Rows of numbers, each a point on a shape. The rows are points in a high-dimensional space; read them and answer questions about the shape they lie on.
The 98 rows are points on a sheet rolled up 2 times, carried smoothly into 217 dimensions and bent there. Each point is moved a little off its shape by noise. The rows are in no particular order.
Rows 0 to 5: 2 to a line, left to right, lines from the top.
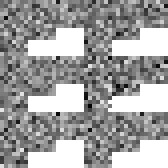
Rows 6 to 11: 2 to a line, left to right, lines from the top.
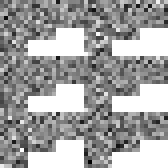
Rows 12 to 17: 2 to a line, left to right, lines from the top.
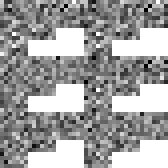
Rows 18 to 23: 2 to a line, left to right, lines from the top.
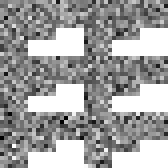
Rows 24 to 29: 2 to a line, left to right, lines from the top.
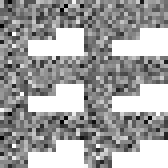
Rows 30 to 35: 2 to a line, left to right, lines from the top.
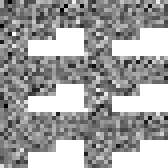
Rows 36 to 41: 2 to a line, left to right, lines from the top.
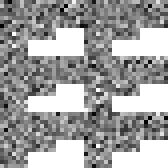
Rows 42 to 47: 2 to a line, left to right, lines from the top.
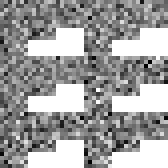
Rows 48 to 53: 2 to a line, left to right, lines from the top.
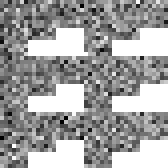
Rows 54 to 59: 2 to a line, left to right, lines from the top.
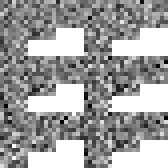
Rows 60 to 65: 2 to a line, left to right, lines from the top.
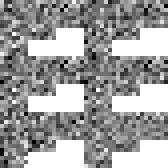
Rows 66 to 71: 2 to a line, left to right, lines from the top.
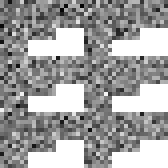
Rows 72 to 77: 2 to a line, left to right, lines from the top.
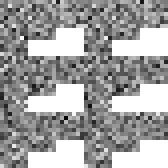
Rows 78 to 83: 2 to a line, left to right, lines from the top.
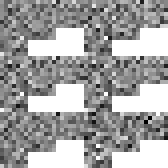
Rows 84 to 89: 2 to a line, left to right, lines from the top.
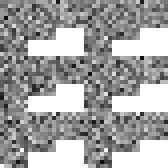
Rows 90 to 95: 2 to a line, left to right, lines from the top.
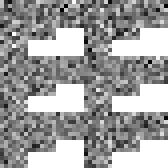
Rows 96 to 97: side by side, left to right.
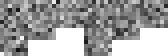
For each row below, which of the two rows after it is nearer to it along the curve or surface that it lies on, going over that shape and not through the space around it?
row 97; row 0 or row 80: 0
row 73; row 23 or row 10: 10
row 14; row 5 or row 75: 75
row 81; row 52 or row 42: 52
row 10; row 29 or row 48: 29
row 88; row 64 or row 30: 30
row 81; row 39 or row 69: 39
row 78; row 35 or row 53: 35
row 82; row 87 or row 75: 75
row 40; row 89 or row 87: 87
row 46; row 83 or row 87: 83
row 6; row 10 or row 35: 10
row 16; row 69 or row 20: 20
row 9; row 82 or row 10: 82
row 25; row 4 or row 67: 67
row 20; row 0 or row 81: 0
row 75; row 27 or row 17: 27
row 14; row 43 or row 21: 21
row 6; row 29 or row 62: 29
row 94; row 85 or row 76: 85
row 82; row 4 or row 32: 32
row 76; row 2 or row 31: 31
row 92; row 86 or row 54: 86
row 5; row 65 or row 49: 49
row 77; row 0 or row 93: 93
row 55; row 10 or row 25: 10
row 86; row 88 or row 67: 67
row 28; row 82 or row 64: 64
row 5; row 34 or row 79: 79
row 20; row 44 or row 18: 18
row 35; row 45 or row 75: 75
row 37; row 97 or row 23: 97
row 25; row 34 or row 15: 34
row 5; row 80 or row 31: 80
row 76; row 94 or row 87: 94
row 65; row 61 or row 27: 27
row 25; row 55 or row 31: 31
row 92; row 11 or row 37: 11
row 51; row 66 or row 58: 58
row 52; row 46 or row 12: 12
